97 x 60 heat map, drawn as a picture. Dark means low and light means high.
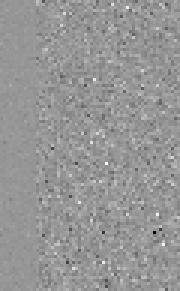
Overall the values sit about 60% of the way up the scale. The left part is calmer, up to a seam about 20% of the way across. The halves do not mirror each other. A few values lie far out on both sides of the bulk. No overall slope runs across the table.
